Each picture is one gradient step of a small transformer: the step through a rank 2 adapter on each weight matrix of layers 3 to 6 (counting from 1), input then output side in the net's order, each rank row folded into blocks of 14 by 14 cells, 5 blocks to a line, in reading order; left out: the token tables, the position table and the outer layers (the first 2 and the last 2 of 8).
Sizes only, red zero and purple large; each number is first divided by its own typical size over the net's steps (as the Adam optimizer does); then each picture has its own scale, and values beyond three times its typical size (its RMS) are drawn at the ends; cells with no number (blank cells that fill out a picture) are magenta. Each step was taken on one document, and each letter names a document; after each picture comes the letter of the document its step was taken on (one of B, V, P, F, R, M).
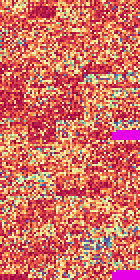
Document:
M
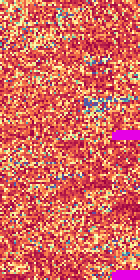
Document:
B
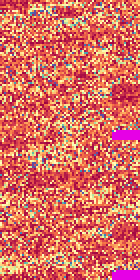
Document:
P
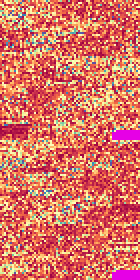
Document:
M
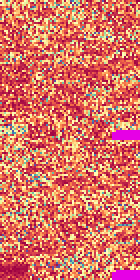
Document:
M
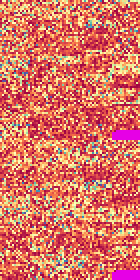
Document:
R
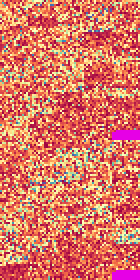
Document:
R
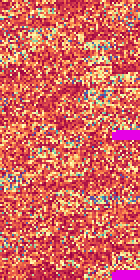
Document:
P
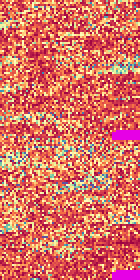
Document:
R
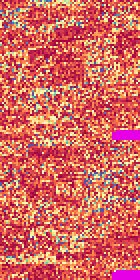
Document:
P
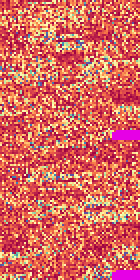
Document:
B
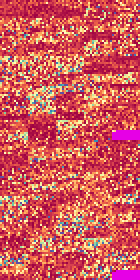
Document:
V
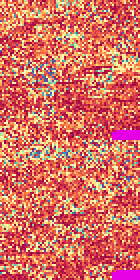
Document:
R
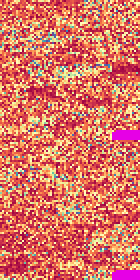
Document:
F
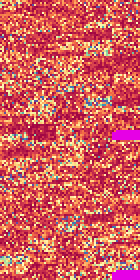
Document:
V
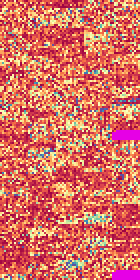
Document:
F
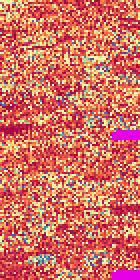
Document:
M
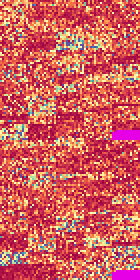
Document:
V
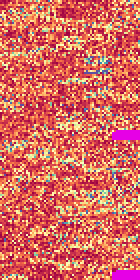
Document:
P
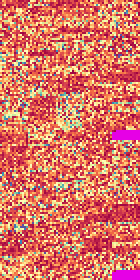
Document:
F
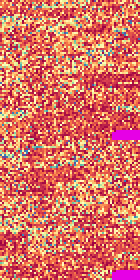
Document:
R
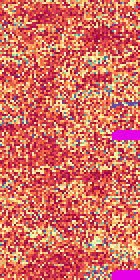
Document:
P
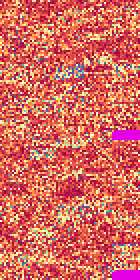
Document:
B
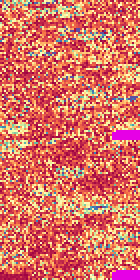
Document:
M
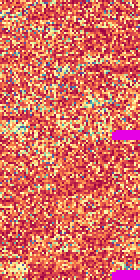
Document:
B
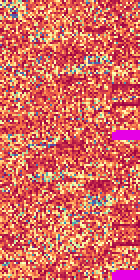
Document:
B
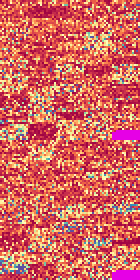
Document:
V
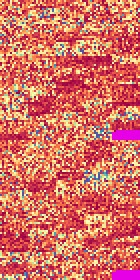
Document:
F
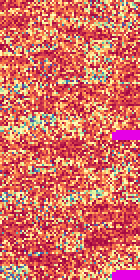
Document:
F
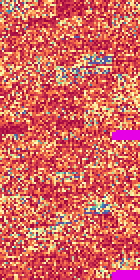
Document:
B
